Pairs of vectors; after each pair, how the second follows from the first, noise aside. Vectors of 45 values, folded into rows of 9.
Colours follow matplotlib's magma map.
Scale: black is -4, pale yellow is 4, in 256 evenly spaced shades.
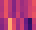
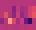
partly zeroed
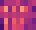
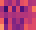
negated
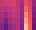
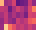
shuffled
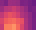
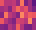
shuffled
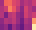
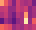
wrapped around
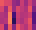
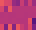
partly zeroed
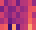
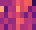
wrapped around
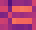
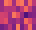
shuffled
